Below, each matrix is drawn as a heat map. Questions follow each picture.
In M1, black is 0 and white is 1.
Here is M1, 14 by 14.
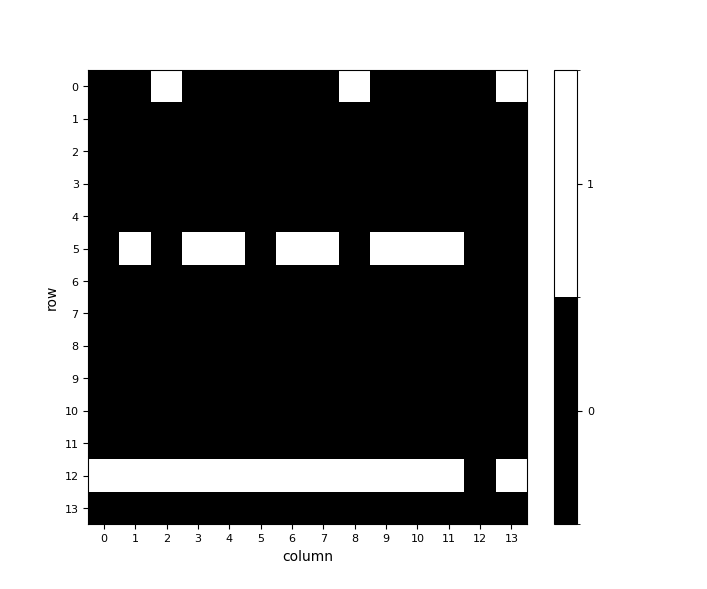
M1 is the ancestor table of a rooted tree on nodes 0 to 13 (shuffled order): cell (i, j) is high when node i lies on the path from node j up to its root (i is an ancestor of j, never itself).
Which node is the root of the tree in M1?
12
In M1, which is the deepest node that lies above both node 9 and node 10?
5
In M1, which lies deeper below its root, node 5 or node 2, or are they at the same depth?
node 2
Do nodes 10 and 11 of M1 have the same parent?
yes
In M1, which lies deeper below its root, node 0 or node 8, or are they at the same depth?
node 8
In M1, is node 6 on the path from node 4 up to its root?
no
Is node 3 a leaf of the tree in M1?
yes
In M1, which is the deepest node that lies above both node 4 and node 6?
5
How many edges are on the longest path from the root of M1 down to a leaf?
2
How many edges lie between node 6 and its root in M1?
2
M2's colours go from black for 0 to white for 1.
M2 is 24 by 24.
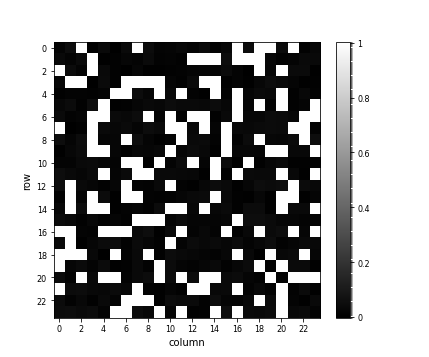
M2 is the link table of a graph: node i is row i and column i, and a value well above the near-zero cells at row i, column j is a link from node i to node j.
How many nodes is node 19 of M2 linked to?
4
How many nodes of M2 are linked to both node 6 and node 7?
4
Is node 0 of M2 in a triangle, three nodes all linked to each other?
yes
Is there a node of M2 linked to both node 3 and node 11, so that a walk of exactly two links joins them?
yes
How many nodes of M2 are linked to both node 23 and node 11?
3
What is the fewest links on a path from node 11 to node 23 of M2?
1
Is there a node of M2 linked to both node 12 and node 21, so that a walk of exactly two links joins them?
no
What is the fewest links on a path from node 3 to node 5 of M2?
3
